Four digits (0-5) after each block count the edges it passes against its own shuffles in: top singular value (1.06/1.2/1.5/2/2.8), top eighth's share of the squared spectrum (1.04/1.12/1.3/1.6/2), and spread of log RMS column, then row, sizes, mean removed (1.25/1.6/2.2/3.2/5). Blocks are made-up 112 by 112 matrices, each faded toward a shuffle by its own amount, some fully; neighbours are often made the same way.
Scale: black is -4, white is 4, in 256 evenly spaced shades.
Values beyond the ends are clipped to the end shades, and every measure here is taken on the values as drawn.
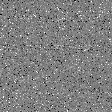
1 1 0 1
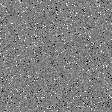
0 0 0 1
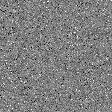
0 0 0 0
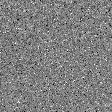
0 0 0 0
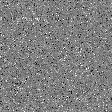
3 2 0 0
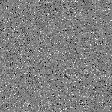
3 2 0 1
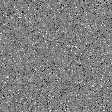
2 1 0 0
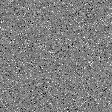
2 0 0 0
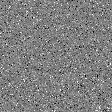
1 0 0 0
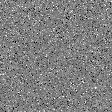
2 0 0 0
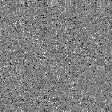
4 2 1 1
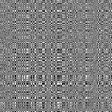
5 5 4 4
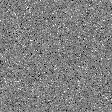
0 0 0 0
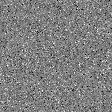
1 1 0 0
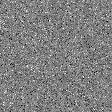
0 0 0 0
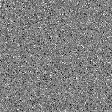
3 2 0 0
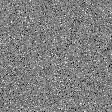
0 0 0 0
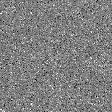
2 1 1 0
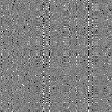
5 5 3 2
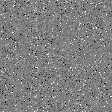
2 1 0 0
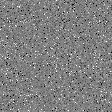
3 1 0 0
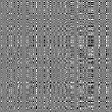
5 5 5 4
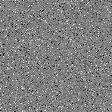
2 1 0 0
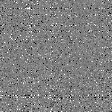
2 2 2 3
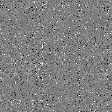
2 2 2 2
